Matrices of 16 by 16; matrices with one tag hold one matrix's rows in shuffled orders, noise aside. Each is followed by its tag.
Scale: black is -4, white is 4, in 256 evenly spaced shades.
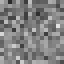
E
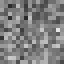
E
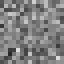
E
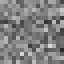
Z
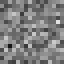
E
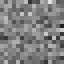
Z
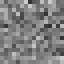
Z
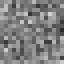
Z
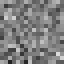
E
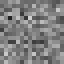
E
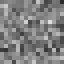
Z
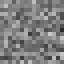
Z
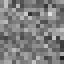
Z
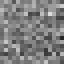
Z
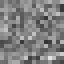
Z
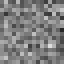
Z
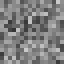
E
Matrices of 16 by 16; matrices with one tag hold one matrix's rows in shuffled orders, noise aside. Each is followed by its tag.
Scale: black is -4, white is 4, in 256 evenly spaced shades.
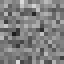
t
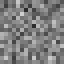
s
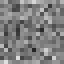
t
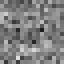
t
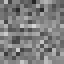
t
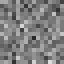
s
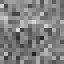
t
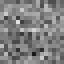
t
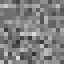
t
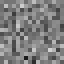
s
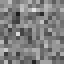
t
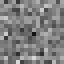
t
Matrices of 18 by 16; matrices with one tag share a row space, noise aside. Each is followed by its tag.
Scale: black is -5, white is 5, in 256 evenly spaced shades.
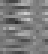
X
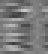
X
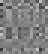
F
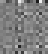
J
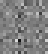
J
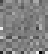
F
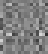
F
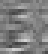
X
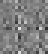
J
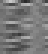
X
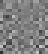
F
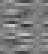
X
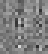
J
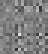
J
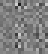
J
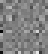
F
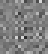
J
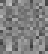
F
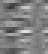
X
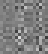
J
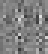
J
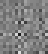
J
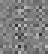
J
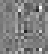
J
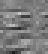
X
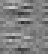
X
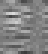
X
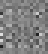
F
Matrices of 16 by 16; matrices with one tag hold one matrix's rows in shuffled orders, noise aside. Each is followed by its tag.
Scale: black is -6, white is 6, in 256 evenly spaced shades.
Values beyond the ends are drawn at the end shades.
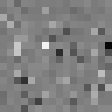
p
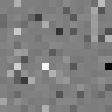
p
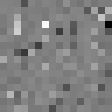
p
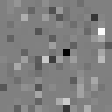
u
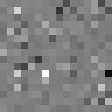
p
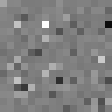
p
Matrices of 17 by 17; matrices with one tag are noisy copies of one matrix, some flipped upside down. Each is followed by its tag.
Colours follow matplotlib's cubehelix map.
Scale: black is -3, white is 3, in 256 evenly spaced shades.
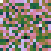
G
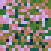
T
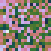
T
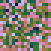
G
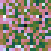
T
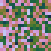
T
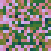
T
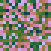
G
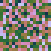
G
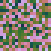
G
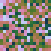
T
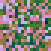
T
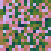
T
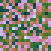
G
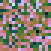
G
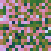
T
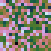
T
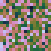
T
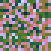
G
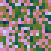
T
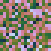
G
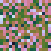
G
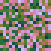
G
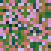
G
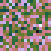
G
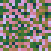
G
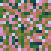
G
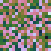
G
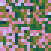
T
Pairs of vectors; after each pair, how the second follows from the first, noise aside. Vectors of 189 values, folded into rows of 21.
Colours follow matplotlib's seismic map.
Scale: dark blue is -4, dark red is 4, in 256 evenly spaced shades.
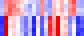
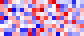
shuffled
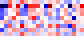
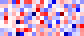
shuffled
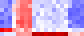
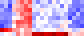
copied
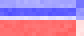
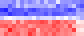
copied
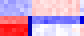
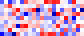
shuffled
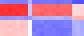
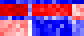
scaled up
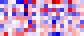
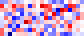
shuffled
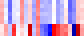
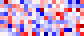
shuffled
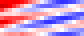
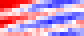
copied
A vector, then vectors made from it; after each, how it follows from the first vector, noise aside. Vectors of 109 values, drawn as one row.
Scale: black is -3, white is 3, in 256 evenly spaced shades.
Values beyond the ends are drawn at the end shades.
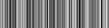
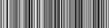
reversed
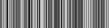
reversed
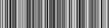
copied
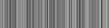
shrunk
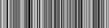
reversed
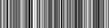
reversed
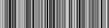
copied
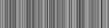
shrunk
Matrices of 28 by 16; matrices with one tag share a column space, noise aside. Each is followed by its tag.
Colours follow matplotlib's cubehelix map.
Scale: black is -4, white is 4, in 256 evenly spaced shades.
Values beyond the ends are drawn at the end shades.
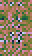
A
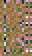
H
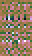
A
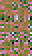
A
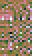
A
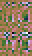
A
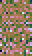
H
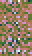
H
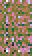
H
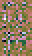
A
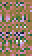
A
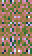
H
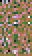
H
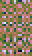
H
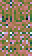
A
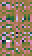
A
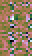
A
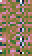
H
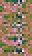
H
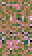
A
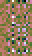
H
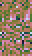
A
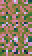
H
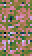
A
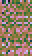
H
